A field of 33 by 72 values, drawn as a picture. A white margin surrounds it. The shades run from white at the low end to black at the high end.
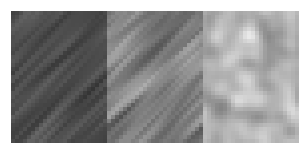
The table splits into one row of 3 panels. Panel 1,1: high, slanting up to the right, faint in contrast. Panel 1,2: middling, slanting up to the right. Panel 1,3: low, blotchy.
